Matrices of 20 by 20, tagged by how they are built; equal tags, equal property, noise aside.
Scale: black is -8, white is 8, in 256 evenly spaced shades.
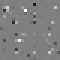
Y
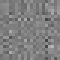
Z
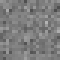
Z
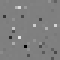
Y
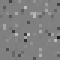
Y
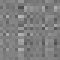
Z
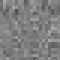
Z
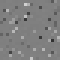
Y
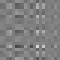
Z
